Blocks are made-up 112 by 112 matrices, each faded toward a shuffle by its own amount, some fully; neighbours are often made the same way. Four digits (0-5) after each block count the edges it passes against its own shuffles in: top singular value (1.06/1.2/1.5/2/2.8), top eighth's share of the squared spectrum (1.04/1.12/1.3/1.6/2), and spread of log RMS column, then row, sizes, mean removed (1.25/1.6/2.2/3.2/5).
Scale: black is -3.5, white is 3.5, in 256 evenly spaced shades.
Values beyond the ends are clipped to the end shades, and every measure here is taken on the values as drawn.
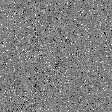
1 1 1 0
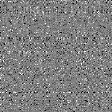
4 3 2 3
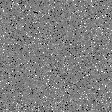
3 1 0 0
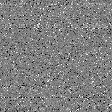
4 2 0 1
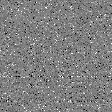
3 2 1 1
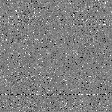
4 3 1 2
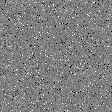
2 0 0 0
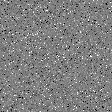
0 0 0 0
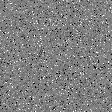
0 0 0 0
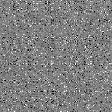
4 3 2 2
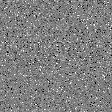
3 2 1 1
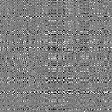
5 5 3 4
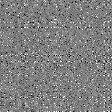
4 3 2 2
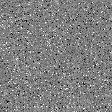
3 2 0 1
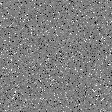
0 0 0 0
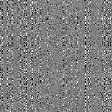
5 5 4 2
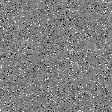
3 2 1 0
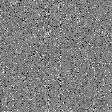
3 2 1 0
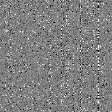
4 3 3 1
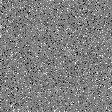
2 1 0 0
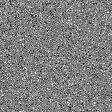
2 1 0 0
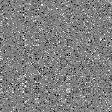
4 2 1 1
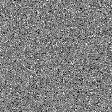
3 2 0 1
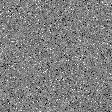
0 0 0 0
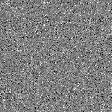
3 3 1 2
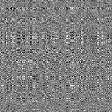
5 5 3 4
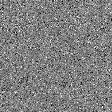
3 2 0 1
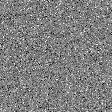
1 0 0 0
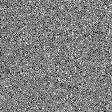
2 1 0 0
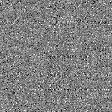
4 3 1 2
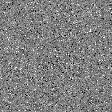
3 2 0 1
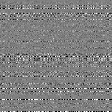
5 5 1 4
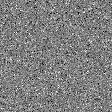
0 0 0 0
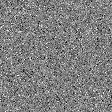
1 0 0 0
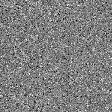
3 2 0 0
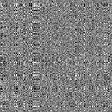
5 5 3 3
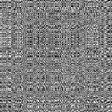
5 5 4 4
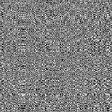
5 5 3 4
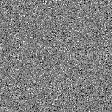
3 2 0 1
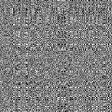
5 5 3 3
